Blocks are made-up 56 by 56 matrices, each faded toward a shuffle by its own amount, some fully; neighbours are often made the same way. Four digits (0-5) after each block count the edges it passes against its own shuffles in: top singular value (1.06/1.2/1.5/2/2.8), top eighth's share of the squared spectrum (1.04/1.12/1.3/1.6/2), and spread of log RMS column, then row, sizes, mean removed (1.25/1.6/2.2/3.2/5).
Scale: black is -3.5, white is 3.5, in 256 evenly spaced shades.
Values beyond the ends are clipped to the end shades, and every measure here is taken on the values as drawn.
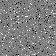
0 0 0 0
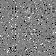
3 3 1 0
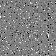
3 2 0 0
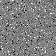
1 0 0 0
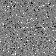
2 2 0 1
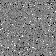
0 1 0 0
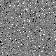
0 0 0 0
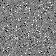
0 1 0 0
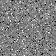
0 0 0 0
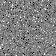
0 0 0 0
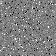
0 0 0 0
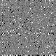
3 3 1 1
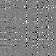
4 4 2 2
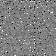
2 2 0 0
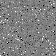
0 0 0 0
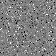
2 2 0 0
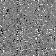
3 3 2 1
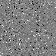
2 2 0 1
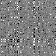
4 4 2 2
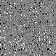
3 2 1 1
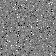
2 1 1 0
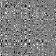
4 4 3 2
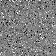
2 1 0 0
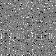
3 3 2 1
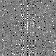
4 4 2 1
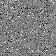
2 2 0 0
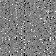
3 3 2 1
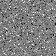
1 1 0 0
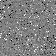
1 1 0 0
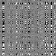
5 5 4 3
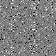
3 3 2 1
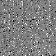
3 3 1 1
